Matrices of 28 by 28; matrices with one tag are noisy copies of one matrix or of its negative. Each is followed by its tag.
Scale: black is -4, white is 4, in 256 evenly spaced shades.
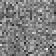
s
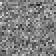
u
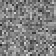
s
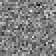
u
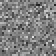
u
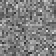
s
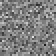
u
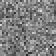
s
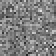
s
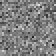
u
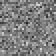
u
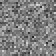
u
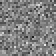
u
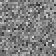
u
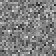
u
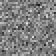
u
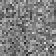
s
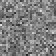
s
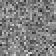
s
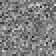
u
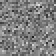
u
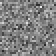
u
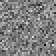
u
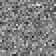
u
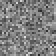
s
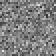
u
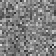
s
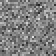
u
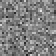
s
